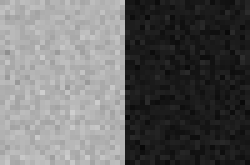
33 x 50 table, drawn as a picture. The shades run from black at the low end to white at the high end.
The table splits into one row of 2 panels. Panel 1,1: high, fine-grained, faint in contrast. Panel 1,2: very low, fine-grained, faint in contrast.
